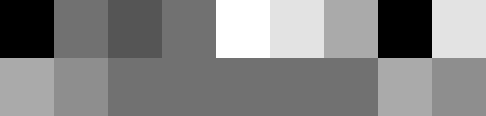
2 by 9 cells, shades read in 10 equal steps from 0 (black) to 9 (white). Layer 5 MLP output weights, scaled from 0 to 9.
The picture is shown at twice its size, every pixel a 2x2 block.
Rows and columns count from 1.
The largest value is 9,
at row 1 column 5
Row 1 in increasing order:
0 0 3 4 4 6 8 8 9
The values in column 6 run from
4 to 8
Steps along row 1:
up down up up down down down up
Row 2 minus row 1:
6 1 1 0 -5 -4 -2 6 -3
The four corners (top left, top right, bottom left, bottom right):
0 8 6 5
